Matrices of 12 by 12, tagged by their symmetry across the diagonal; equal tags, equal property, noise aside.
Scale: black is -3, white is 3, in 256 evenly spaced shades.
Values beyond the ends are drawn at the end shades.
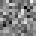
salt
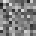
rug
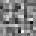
rug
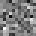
salt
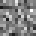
salt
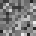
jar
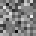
rug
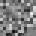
rug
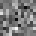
salt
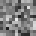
rug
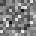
jar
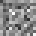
jar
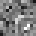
jar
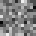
rug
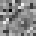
jar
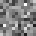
jar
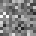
salt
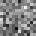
salt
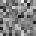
salt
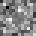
jar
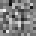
rug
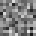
rug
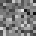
salt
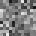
rug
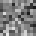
rug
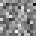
salt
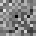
jar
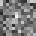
salt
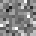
jar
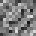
jar
